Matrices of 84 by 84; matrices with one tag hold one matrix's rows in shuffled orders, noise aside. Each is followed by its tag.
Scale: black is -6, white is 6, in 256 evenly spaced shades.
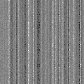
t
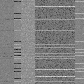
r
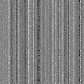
t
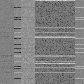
r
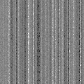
t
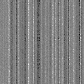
t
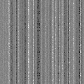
t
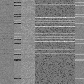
r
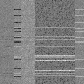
r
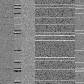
r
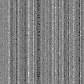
t
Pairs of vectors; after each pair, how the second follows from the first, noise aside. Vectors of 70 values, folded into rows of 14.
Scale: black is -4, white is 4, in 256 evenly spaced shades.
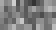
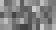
reversed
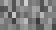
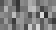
reversed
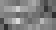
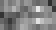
reversed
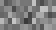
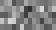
reversed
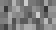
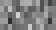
reversed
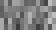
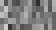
reversed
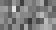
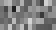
negated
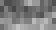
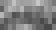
reversed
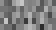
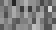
reversed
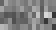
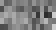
negated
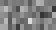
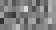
reversed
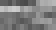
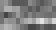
reversed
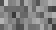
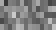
negated
